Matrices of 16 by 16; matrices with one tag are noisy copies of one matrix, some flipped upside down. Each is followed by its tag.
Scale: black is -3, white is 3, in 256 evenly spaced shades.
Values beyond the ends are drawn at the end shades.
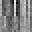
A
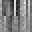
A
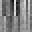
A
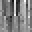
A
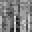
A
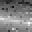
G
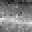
G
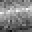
G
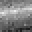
G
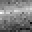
G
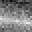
G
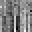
A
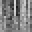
A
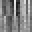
A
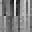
A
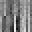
A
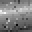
G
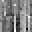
A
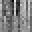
A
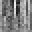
A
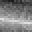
G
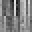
A
